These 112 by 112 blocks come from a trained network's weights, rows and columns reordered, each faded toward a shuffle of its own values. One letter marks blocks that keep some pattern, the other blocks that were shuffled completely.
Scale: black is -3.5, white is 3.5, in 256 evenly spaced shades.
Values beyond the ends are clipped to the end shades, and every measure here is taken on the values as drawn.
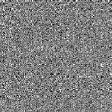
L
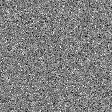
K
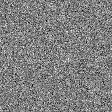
K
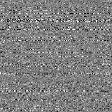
L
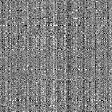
L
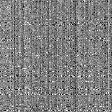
L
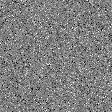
K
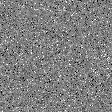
K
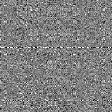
L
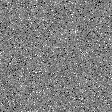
K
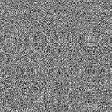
L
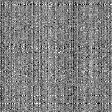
L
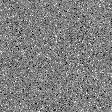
K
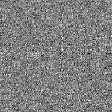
L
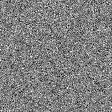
K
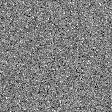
K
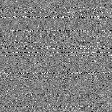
L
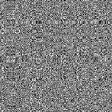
L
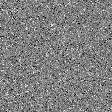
K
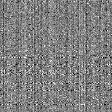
L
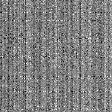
L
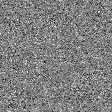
K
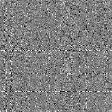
L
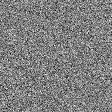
K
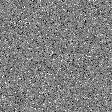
K
